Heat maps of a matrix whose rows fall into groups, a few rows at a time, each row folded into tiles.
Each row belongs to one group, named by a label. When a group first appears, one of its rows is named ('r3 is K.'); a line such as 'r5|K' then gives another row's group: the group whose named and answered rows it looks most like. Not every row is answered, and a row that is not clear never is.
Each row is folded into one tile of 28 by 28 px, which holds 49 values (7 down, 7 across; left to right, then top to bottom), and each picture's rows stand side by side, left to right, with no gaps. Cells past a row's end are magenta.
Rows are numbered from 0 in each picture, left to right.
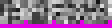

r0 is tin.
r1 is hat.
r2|hat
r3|tin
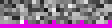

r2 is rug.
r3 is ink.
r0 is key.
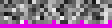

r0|key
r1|key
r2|ink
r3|key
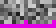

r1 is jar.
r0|jar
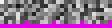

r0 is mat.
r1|ink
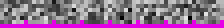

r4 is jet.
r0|ink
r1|mat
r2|tin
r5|mat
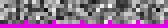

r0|hat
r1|tin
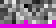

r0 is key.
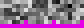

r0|jar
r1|ink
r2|key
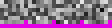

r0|jar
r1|jar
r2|hat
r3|jet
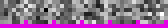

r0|key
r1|jet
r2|jet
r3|jet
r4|tin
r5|rug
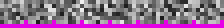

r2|key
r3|jar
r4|jet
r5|mat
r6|rug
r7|ink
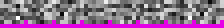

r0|jar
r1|rug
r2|rug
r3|tin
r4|hat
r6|hat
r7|rug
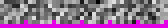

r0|ink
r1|ink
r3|rug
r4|mat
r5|key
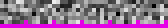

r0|jar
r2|ink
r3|mat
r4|key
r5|key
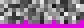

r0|mat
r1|key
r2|ink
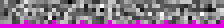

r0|key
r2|rug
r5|rug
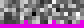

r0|hat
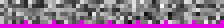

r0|mat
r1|ink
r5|jet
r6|jet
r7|hat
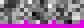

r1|jet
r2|rug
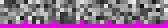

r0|ink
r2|hat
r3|hat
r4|jar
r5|tin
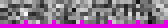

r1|jet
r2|jet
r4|mat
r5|tin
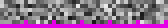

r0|jar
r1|hat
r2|hat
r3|tin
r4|mat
